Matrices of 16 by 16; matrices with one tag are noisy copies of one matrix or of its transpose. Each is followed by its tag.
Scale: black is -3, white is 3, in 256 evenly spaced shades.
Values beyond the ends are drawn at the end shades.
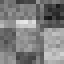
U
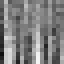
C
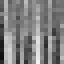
C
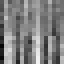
C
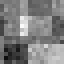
U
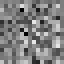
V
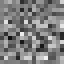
V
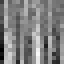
C
